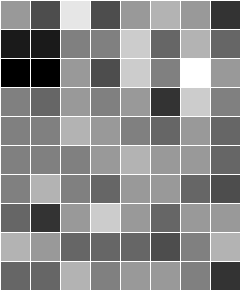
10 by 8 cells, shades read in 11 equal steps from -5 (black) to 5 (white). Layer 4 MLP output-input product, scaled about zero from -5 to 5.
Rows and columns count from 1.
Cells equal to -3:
4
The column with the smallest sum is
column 2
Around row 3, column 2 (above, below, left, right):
-4 -1 -5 1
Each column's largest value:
2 2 4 3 3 2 5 2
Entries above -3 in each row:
7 6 6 7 8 8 8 7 8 7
